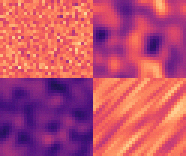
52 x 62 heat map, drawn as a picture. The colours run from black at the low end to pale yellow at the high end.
It is made of 2 by 2 panels. Panel 1,1: high, fine-grained. Panel 1,2: middling, blotchy, strong in contrast. Panel 2,1: low, blotchy. Panel 2,2: high, slanting up to the right.
